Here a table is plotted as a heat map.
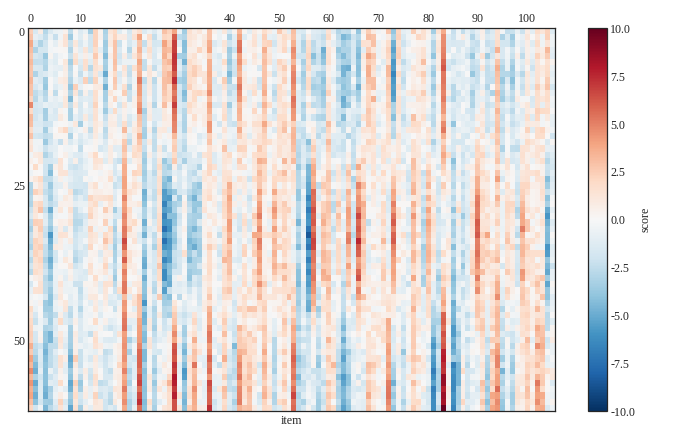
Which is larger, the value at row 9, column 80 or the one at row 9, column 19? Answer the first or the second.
the second
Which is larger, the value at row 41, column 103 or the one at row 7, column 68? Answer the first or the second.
the second
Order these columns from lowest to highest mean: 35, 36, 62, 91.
62, 35, 91, 36
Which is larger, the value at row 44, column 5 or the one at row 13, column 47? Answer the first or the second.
the second
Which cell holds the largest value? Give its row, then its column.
61, 83
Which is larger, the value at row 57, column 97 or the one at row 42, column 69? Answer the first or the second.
the second
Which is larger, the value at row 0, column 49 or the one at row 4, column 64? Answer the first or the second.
the first
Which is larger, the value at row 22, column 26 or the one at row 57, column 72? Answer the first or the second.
the second
